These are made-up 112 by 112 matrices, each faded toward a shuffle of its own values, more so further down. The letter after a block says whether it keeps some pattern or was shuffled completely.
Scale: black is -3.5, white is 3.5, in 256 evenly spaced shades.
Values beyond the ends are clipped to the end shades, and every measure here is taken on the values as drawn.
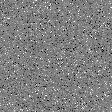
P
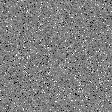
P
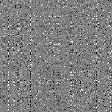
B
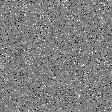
P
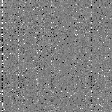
B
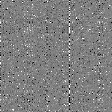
B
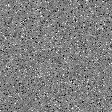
P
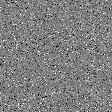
P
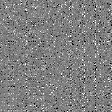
B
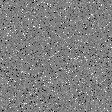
P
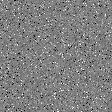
P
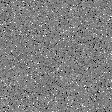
P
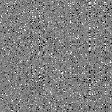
B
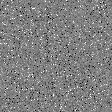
P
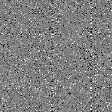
B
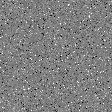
P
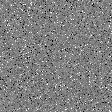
P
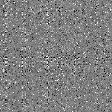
B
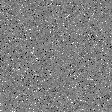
P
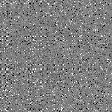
B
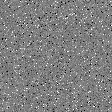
P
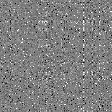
B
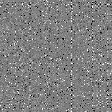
B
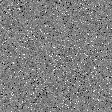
P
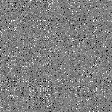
B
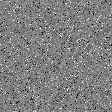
P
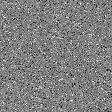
P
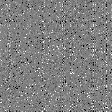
B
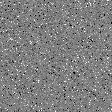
P
